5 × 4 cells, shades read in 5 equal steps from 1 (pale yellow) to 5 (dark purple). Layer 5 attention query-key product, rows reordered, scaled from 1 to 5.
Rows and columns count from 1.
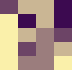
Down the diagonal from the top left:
4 5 3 2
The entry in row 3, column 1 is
1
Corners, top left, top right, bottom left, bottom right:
4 5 1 1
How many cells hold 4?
3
